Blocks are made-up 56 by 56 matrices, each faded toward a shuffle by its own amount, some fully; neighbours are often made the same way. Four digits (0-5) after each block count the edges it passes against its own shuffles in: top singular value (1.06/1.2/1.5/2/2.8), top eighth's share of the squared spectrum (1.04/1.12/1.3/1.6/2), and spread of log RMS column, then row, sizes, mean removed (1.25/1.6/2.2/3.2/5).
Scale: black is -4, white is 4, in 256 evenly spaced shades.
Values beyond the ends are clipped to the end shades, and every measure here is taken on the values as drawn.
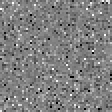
0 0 0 0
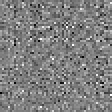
4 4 1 2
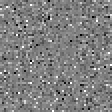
2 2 1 1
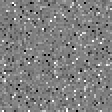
0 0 0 0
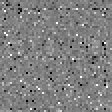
2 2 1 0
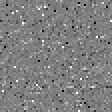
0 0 0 0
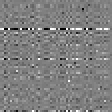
5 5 2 3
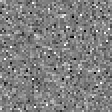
1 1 0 0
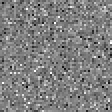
0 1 0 0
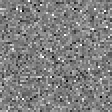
0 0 0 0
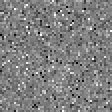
0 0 0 0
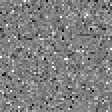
0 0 0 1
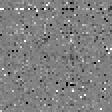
3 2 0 0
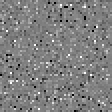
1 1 0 0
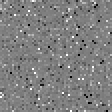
1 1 0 0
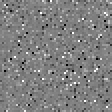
0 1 0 0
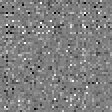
3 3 1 2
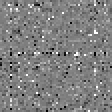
3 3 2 2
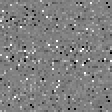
2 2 0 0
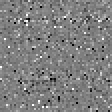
2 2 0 1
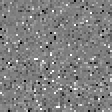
1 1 0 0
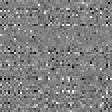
4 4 2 3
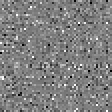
3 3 1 2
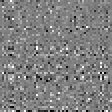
4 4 2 3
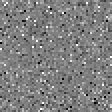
2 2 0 0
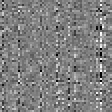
4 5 3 1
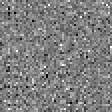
3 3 2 1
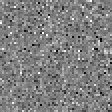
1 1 0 0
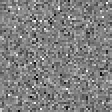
3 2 1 0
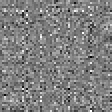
4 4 3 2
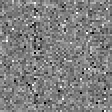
2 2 1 0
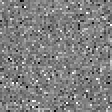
1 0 0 0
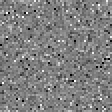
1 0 0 0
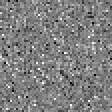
1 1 0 0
